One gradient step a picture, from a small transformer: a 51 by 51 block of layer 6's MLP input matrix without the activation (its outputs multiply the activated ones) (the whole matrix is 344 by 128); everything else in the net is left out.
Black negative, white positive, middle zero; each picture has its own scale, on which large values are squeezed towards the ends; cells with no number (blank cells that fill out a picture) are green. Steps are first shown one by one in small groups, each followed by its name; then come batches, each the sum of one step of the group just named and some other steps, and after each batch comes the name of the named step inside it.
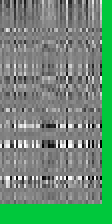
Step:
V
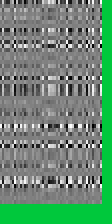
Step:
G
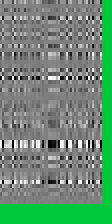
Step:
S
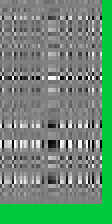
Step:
S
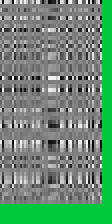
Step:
S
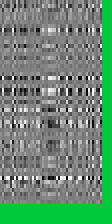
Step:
V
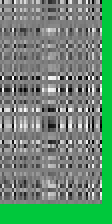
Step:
S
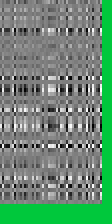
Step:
G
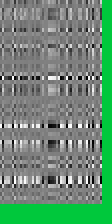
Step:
G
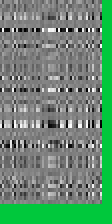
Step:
S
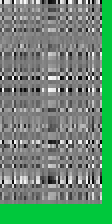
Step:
S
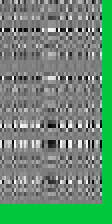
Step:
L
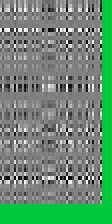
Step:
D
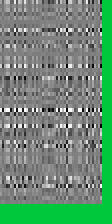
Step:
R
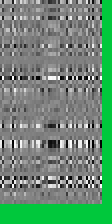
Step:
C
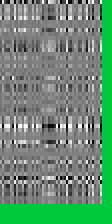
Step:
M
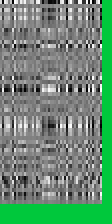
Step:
M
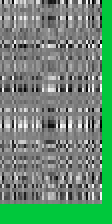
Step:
M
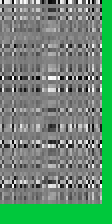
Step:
C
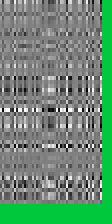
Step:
R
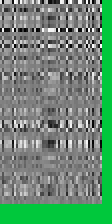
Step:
L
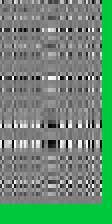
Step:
L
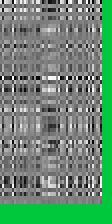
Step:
C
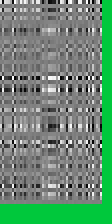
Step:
C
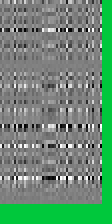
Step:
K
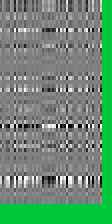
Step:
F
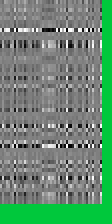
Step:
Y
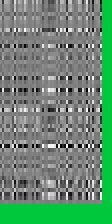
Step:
Y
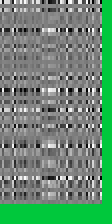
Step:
K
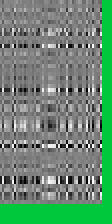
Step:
Y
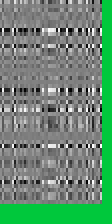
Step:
K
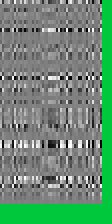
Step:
K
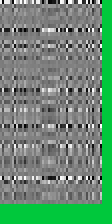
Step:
K
